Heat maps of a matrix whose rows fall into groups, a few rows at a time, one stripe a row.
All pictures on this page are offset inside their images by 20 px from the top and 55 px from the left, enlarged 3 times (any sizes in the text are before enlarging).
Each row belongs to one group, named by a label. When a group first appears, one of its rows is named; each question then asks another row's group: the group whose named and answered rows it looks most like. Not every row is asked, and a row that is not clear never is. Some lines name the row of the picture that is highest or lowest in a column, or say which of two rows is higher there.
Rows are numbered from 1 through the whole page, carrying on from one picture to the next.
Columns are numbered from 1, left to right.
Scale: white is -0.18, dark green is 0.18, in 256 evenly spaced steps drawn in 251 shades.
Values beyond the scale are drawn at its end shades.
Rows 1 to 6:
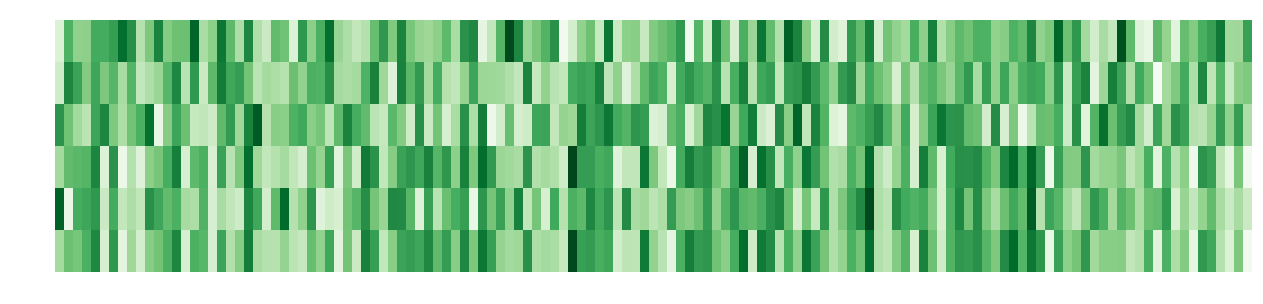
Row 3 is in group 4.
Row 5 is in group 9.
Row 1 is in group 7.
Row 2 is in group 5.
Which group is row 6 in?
5
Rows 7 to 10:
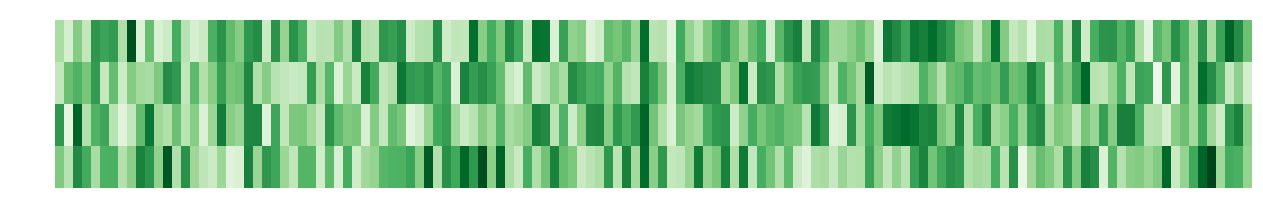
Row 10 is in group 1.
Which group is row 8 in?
5
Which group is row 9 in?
4
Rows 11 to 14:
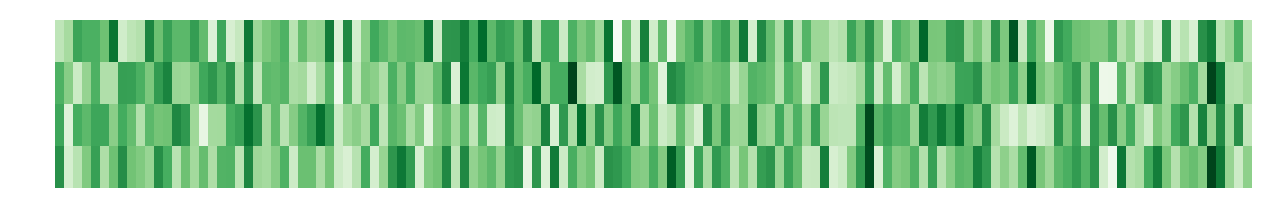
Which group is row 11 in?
1
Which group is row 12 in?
7
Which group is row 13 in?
4
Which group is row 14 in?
7
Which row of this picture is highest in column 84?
11
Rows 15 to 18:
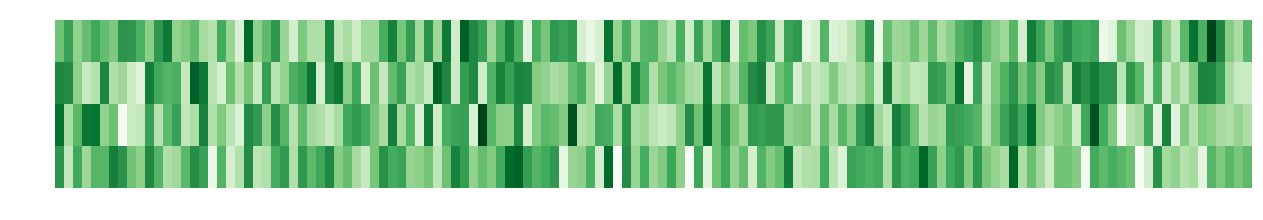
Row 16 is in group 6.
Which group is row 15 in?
7
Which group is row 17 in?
9
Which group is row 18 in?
1
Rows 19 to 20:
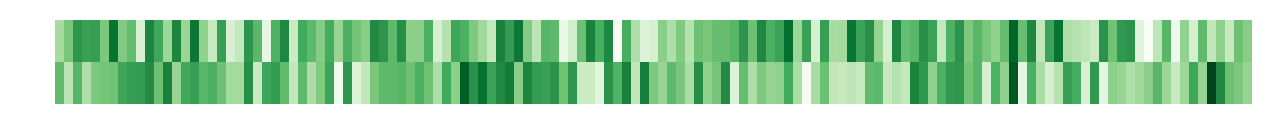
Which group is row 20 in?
1
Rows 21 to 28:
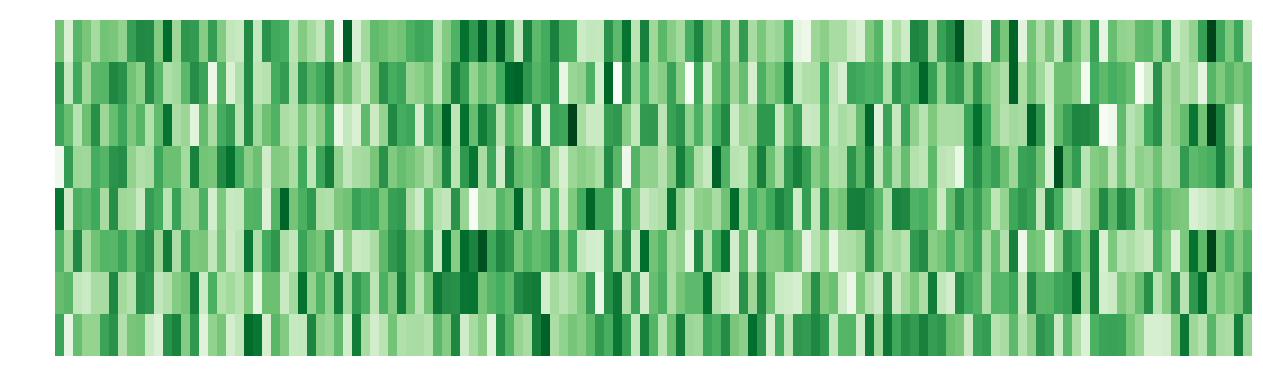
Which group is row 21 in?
1
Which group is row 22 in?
1
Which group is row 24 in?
7
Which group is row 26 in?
1
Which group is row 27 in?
6
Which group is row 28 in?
4
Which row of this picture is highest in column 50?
21
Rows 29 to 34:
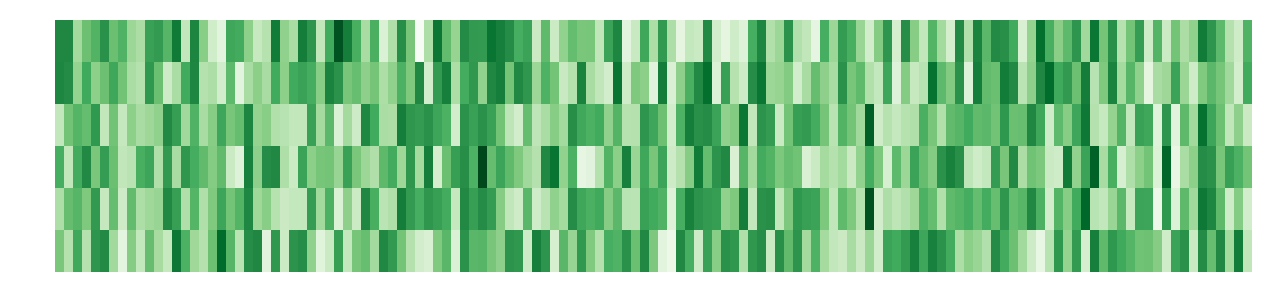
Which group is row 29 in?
6
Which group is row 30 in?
6
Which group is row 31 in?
5
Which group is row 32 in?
1
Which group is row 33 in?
5
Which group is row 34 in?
4
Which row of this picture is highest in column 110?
29
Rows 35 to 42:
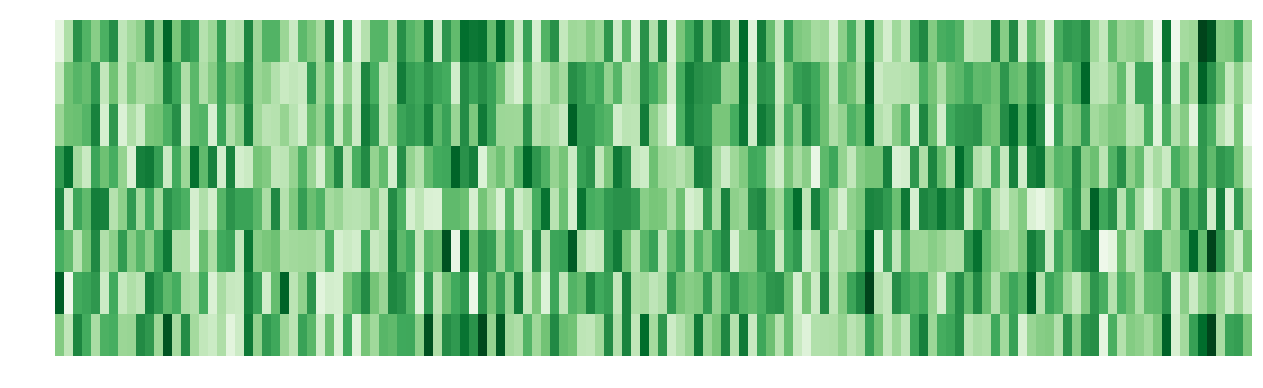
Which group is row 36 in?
5
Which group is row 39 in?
4
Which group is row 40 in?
7
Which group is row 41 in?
9
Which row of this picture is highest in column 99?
39
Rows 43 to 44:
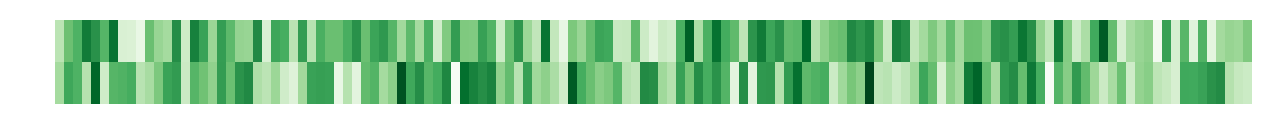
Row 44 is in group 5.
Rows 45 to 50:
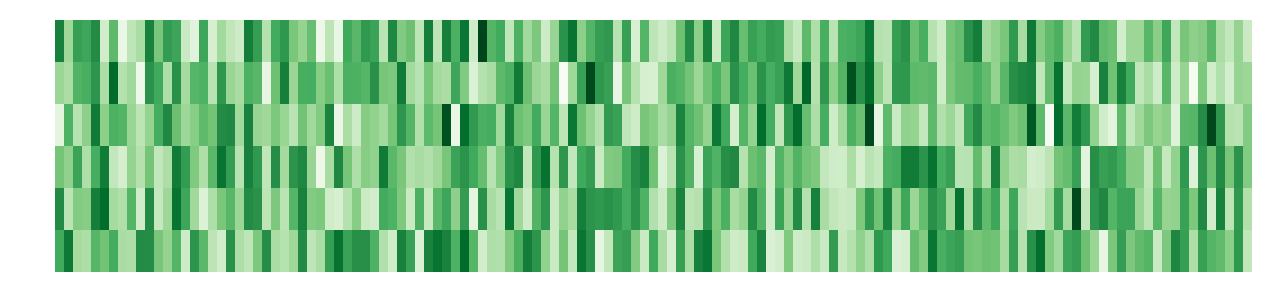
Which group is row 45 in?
9
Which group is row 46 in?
9
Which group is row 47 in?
7
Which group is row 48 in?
4
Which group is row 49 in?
4
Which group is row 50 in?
6
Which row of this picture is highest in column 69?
46
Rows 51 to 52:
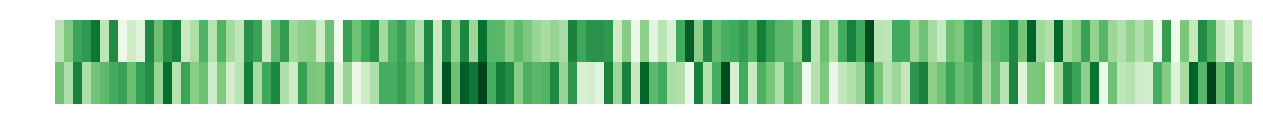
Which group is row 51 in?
9
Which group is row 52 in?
1
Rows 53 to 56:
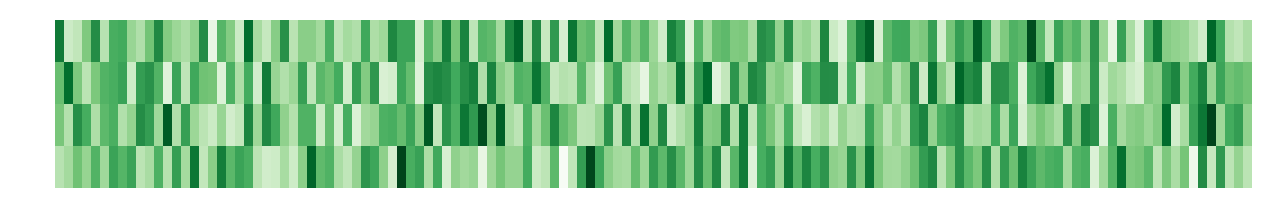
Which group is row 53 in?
7
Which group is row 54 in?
6
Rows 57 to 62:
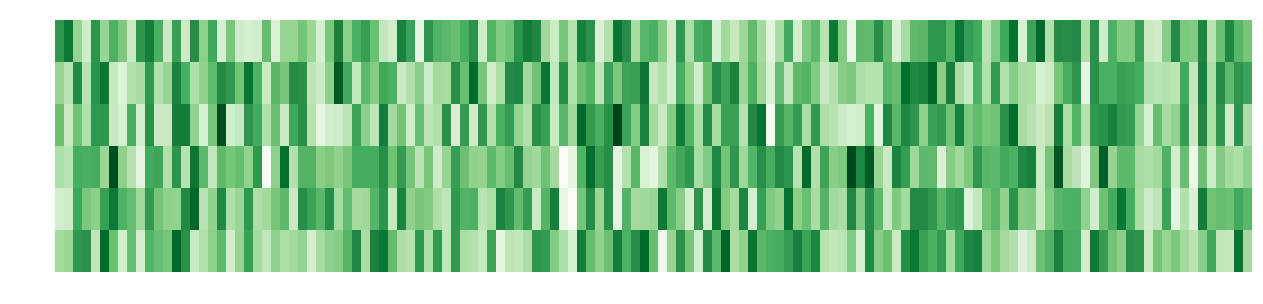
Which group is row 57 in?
6
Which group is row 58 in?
4
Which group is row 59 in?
4
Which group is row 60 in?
9
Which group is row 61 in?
1
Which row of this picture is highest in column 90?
60
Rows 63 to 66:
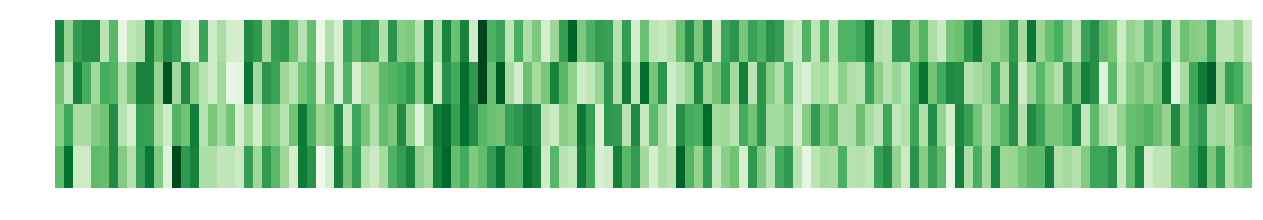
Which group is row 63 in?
9
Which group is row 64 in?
1
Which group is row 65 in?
6
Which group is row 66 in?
6
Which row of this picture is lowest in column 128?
63
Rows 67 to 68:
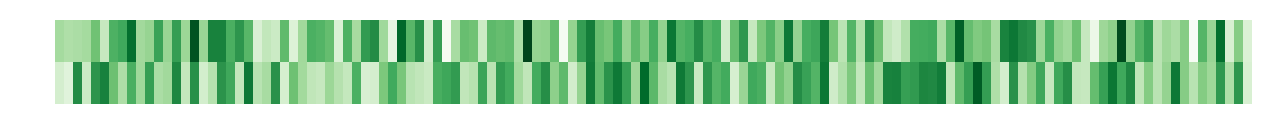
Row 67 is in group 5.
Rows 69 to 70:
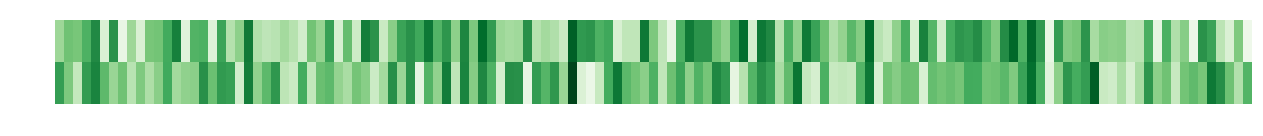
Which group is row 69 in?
5
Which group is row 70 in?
7
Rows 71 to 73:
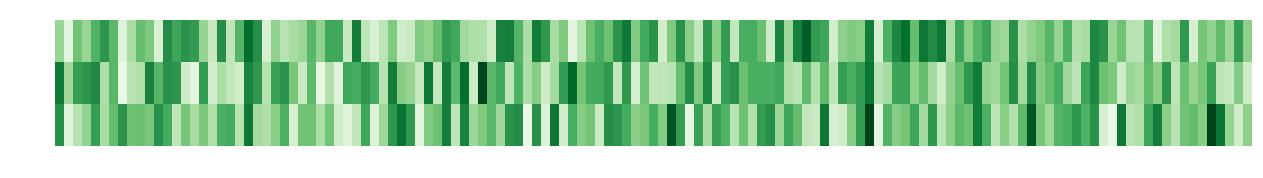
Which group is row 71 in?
4
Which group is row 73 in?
7
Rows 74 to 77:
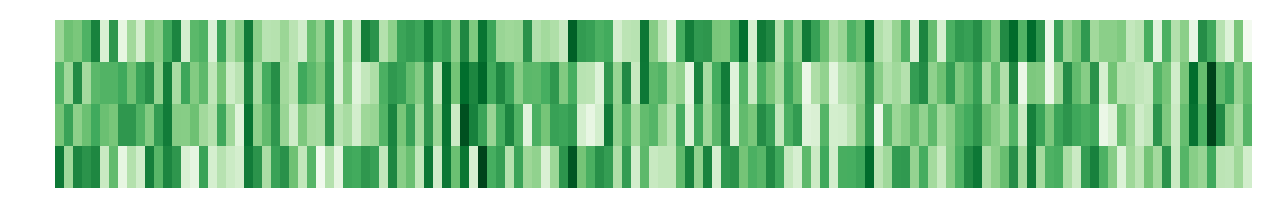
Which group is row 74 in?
5
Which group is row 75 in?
1
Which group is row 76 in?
7
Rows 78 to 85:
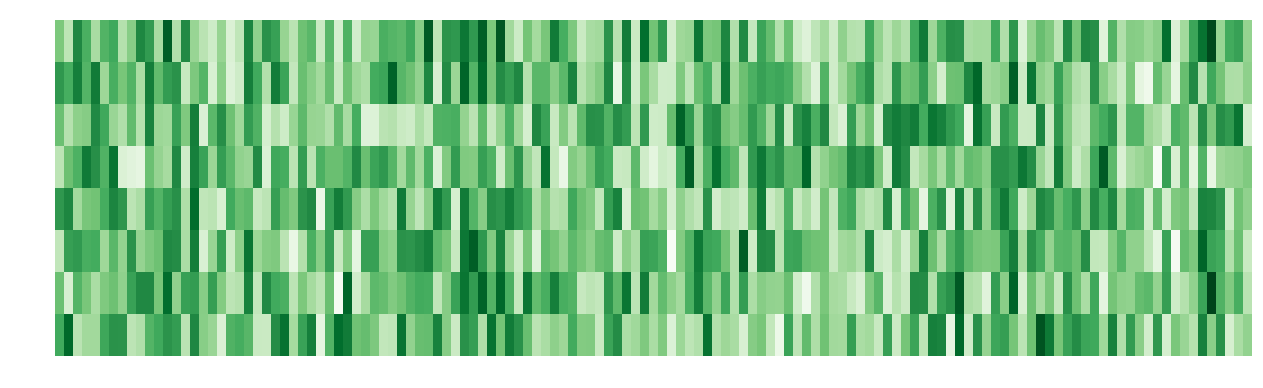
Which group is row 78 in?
1
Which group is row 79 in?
9
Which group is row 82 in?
6
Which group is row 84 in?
1
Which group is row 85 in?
6
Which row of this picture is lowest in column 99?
79
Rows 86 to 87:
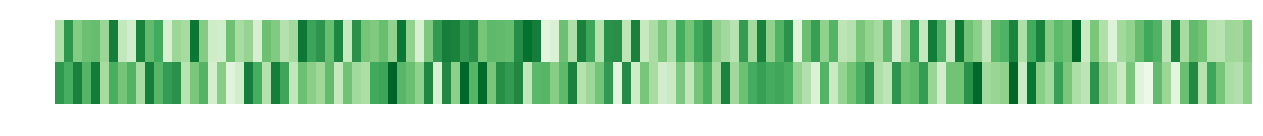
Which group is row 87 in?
9
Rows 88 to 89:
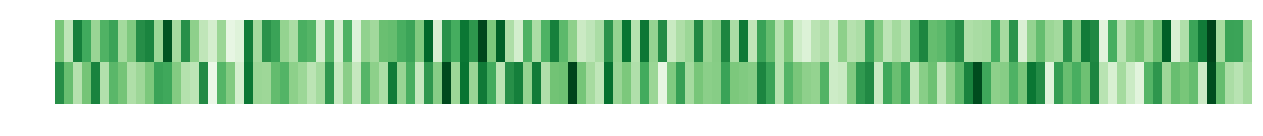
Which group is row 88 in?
1
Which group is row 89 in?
7
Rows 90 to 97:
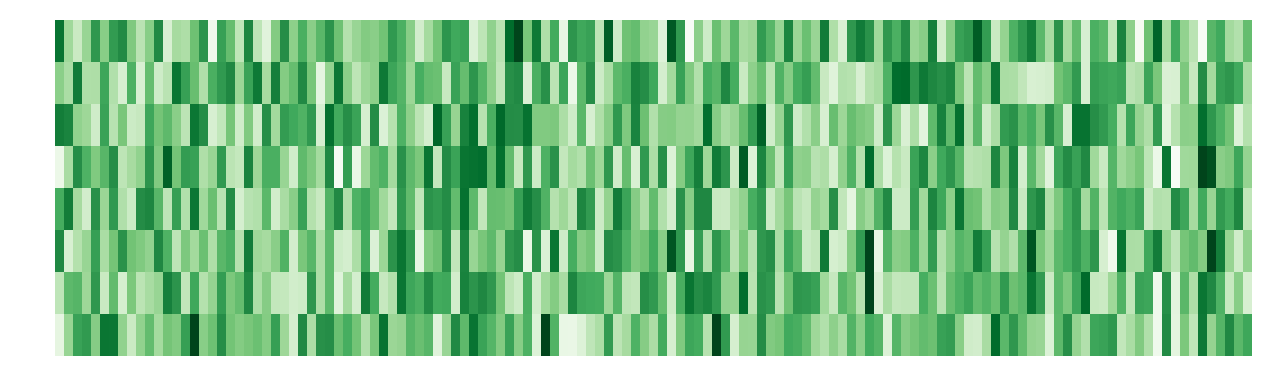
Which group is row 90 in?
7
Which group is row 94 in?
6
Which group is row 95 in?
7
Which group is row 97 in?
1
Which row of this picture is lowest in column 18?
90
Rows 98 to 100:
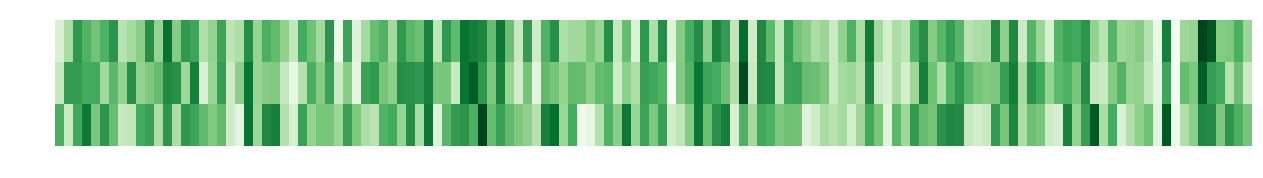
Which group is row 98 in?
1
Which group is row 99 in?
5
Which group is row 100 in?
1
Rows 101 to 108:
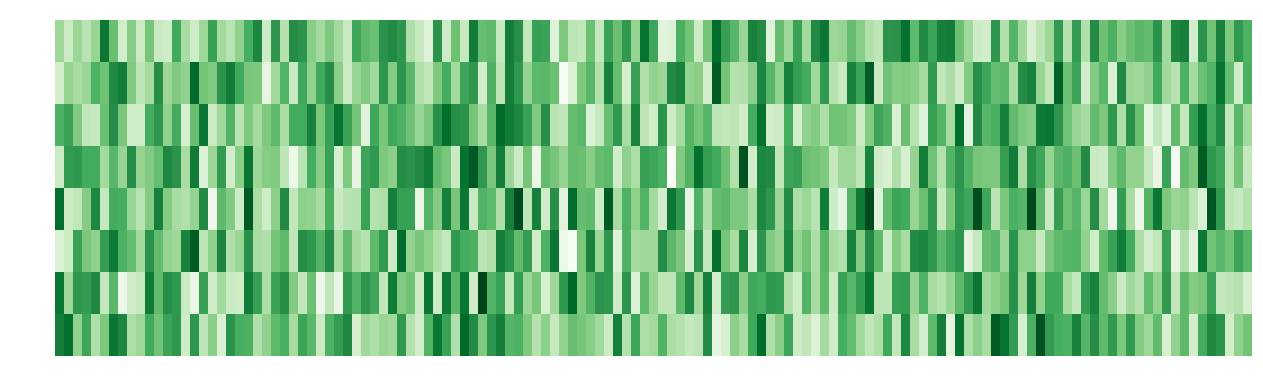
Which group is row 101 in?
4
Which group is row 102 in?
7
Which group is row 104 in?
5
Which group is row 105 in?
7
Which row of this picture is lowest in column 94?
103
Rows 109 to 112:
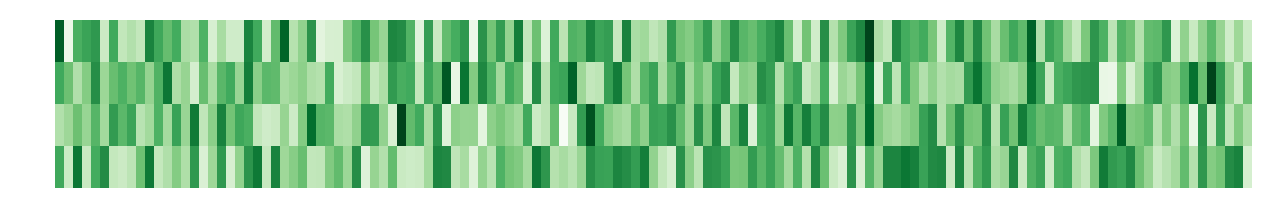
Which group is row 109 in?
9
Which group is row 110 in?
7
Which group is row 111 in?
5
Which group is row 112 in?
4
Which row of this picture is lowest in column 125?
109
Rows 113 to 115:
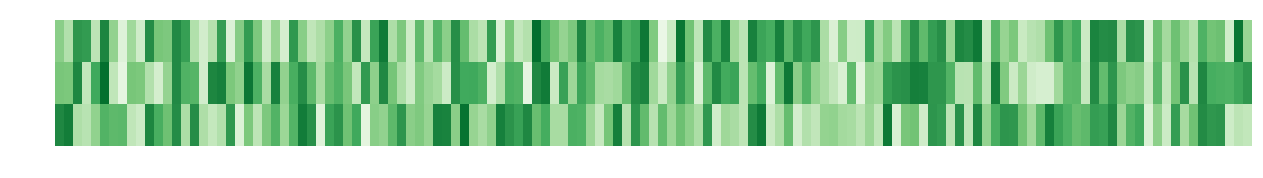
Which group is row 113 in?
4
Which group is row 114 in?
4
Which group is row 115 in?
6
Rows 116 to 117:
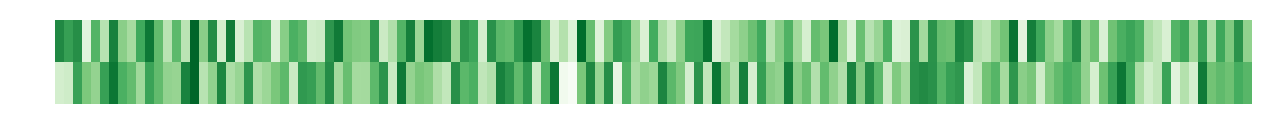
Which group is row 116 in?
6
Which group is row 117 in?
1
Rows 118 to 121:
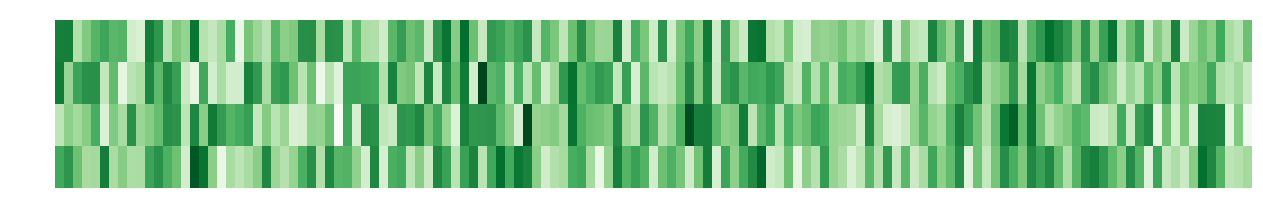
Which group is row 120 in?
5
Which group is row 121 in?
6
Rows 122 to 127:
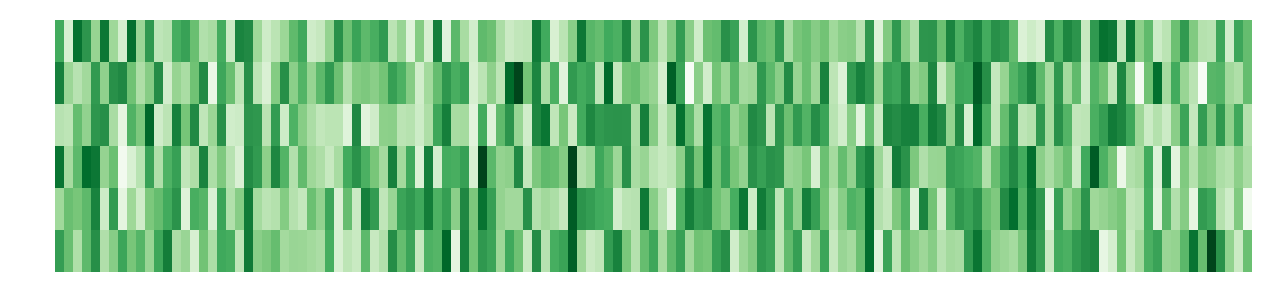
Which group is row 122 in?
4
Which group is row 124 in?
4
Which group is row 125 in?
9
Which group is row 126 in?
5
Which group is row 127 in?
7
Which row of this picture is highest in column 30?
123
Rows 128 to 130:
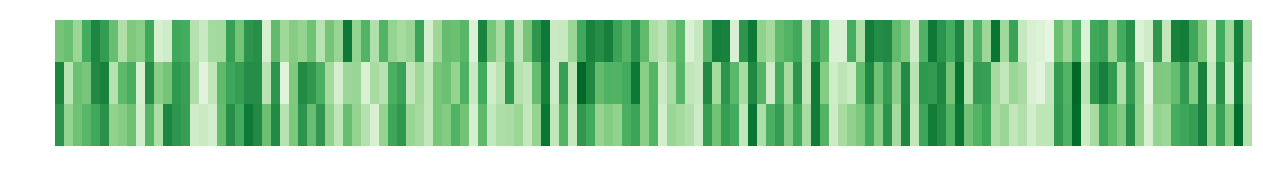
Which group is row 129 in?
4
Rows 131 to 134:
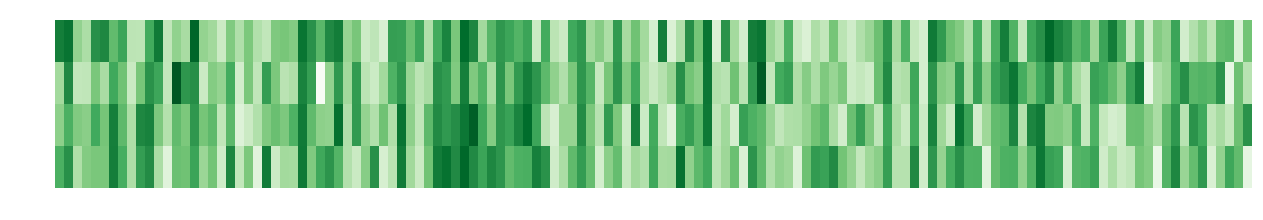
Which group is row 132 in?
6
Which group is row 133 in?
6
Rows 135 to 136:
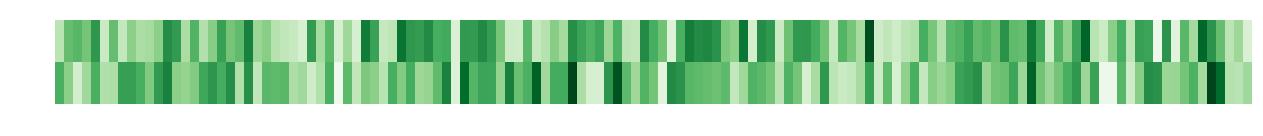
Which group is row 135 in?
5
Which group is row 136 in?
7
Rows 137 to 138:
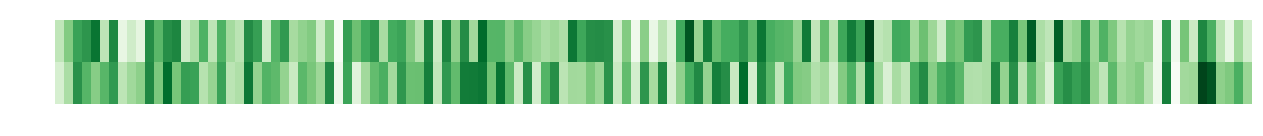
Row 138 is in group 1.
